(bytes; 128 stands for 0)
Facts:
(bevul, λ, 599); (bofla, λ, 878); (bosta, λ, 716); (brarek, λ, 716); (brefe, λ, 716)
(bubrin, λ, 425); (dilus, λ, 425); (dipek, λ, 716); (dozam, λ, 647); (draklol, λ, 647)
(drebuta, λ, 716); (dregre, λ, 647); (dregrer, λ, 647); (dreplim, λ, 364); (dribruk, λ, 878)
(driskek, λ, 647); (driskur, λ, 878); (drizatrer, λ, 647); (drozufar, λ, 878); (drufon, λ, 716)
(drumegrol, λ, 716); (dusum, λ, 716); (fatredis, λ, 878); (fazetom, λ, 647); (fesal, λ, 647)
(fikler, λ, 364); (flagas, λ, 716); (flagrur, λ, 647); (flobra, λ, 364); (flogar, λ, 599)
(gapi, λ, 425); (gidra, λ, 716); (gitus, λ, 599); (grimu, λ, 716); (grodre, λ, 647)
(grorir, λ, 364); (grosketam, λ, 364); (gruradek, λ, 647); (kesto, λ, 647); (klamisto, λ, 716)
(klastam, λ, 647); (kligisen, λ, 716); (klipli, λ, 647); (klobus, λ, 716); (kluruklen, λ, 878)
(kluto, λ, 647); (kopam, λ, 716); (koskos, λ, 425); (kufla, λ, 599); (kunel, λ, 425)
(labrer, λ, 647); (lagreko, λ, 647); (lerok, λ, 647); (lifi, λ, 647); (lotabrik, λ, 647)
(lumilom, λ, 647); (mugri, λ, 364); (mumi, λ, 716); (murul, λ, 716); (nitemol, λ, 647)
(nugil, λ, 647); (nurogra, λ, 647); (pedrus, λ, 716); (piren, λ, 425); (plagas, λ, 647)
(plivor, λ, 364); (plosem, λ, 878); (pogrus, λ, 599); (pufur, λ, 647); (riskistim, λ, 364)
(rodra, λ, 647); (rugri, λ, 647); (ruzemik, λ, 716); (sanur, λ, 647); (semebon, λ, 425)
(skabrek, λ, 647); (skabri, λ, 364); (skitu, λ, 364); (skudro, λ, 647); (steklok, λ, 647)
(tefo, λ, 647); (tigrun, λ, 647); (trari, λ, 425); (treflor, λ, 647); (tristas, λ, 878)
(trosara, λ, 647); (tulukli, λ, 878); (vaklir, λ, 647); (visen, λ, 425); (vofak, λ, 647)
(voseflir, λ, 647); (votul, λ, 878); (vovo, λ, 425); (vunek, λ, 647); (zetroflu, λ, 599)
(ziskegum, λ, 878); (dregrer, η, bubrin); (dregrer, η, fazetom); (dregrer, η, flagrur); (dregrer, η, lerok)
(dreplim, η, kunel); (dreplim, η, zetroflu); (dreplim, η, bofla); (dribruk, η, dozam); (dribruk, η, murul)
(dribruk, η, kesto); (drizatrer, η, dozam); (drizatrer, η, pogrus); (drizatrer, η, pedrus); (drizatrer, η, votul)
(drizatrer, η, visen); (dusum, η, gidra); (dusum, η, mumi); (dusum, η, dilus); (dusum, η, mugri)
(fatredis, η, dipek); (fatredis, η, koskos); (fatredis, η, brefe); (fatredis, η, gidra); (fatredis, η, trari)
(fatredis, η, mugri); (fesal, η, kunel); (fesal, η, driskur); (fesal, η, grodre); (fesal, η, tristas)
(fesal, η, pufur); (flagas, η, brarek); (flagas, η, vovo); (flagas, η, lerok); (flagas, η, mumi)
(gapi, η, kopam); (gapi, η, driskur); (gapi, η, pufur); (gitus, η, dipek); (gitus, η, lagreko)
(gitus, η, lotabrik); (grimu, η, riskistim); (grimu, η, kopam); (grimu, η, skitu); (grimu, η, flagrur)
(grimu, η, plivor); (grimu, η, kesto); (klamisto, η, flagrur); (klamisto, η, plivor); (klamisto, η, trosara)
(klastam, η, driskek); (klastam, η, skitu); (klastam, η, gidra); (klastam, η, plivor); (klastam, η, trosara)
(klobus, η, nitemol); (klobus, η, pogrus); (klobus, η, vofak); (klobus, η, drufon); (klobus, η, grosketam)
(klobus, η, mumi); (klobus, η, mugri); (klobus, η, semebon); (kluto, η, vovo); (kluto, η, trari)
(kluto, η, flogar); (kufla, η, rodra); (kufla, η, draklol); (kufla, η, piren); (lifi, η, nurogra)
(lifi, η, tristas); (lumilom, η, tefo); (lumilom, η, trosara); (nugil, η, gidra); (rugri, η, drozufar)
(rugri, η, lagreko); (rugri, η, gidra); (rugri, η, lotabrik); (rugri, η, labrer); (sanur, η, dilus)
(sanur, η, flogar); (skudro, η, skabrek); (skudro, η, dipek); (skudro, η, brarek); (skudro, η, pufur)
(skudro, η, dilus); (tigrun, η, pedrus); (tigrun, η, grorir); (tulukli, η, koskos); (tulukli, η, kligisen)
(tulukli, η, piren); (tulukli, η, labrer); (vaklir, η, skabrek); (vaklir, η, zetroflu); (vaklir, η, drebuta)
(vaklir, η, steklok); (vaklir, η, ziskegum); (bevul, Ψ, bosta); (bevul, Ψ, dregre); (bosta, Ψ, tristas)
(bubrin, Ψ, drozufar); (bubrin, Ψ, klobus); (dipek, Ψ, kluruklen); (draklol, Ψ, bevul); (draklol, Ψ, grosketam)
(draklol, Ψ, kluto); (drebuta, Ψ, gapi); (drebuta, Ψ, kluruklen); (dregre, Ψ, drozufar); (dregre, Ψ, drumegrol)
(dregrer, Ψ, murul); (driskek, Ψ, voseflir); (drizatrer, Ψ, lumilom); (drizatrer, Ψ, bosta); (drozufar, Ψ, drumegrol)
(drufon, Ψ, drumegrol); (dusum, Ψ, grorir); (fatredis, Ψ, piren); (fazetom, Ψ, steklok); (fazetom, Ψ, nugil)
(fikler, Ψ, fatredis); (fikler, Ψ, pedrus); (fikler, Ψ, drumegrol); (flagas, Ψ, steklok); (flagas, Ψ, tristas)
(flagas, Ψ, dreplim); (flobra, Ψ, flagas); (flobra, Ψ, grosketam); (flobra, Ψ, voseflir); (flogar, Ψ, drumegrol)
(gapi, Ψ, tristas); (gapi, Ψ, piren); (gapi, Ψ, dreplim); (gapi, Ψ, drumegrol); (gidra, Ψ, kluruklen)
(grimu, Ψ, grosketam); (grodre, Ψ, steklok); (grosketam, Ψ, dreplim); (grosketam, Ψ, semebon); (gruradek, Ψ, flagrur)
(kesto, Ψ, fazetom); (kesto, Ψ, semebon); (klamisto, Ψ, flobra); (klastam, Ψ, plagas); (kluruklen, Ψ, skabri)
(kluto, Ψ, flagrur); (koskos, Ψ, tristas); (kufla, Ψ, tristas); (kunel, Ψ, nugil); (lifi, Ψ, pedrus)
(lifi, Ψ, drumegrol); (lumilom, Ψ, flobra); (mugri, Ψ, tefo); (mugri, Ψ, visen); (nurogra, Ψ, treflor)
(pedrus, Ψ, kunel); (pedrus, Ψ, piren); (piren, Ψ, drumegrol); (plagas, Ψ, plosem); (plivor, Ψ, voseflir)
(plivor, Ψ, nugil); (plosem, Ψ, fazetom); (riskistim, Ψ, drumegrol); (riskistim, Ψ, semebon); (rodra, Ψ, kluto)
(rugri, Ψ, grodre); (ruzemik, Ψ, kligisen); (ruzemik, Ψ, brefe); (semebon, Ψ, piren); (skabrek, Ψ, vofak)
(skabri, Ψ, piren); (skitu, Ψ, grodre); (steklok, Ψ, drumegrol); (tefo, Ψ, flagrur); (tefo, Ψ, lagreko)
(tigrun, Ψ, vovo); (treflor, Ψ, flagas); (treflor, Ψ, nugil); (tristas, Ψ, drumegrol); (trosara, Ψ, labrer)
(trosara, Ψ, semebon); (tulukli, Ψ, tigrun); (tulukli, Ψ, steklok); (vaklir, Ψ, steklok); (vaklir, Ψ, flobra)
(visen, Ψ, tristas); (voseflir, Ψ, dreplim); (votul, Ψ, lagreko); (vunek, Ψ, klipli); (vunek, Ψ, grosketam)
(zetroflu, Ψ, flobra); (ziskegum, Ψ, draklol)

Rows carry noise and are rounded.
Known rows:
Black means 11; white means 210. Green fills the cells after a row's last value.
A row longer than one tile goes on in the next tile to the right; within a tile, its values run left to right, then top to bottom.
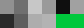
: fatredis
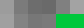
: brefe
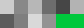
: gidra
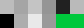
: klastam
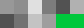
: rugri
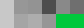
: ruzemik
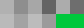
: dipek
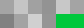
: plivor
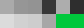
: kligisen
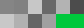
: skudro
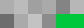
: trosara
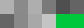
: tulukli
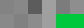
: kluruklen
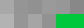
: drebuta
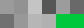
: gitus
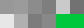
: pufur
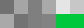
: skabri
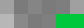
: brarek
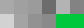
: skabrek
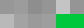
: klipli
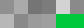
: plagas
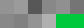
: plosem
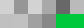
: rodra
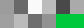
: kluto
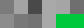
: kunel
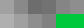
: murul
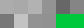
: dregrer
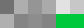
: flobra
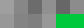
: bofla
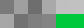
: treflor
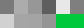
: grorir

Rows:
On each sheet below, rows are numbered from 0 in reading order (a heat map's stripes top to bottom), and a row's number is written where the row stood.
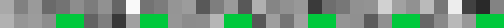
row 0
mumi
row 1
gapi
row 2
vovo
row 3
dribruk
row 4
lifi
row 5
dusum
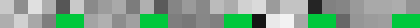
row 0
tefo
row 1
tigrun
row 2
bevul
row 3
klamisto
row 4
kufla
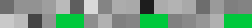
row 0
fesal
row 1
votul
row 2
bubrin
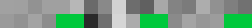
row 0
driskek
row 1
nugil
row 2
klobus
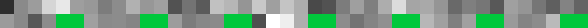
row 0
dreplim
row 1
bosta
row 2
drumegrol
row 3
grimu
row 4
flogar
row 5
driskur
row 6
dilus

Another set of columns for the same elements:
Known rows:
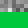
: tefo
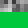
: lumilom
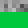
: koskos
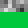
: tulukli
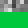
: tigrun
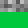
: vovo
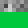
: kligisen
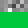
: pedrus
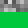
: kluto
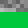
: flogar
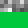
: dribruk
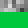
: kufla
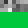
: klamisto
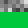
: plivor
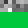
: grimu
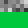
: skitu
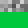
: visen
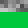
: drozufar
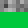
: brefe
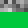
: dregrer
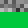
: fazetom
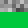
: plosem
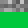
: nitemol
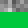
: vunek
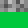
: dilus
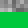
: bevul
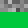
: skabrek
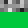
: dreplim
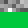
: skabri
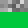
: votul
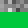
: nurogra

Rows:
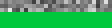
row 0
flagrur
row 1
steklok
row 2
mumi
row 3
drizatrer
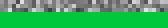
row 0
grorir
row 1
gitus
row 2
tristas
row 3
sanur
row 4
mugri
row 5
fatredis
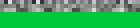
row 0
skudro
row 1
vaklir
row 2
ziskegum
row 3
ruzemik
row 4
klastam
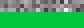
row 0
gidra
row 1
pufur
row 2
gapi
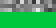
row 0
pogrus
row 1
fesal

